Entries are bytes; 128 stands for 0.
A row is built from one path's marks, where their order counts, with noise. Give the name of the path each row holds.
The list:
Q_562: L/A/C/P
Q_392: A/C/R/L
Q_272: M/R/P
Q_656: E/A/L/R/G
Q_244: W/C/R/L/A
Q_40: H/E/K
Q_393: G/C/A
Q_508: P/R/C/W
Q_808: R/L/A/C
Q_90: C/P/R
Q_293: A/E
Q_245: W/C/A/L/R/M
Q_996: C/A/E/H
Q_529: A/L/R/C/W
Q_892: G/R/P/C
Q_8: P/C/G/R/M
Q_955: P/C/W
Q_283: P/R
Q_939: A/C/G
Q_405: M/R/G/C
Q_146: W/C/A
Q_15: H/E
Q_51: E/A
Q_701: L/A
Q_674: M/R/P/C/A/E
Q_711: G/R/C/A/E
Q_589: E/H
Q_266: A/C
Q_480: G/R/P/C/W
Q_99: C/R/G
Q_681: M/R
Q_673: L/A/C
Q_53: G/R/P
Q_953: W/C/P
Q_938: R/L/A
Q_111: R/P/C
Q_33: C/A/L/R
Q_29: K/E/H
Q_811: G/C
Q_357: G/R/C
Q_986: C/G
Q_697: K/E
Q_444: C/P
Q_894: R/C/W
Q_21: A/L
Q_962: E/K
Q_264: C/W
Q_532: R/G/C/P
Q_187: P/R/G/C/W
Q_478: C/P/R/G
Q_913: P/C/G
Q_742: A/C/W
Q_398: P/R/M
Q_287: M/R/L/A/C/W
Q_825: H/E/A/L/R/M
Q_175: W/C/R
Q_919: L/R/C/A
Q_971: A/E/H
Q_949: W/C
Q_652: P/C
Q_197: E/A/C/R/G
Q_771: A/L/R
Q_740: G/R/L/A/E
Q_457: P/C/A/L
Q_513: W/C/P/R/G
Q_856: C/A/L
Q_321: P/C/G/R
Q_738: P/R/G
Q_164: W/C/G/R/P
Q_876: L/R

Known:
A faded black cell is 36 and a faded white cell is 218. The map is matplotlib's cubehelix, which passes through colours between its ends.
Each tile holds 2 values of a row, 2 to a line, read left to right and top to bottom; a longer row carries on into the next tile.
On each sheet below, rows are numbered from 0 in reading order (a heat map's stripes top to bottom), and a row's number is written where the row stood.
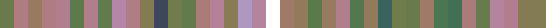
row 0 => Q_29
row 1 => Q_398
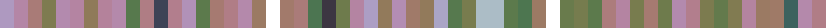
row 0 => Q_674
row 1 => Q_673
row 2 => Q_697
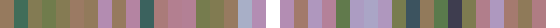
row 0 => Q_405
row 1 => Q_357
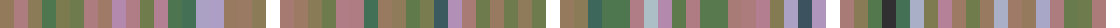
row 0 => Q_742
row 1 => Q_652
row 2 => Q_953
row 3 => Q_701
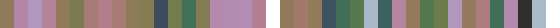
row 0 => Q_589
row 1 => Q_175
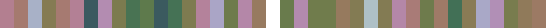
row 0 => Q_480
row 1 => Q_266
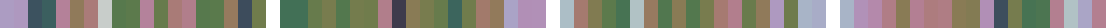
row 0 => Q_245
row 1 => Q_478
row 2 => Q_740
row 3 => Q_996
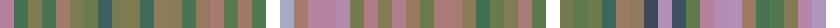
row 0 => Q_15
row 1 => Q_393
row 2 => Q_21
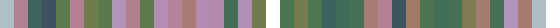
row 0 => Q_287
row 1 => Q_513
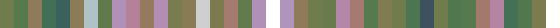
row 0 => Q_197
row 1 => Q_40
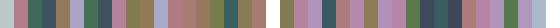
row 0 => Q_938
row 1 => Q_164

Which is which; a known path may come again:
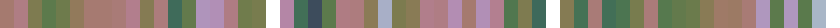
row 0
Q_742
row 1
Q_825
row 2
Q_99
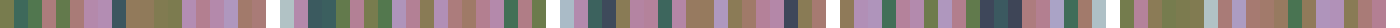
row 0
Q_444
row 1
Q_287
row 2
Q_808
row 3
Q_164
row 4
Q_266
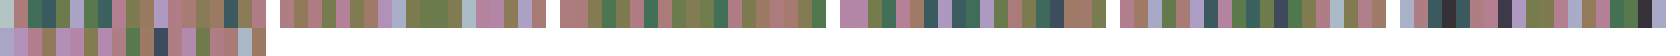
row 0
Q_938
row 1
Q_272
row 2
Q_955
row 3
Q_457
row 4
Q_480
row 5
Q_244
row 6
Q_674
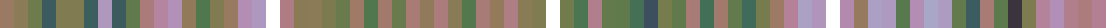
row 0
Q_21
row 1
Q_264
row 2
Q_187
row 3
Q_357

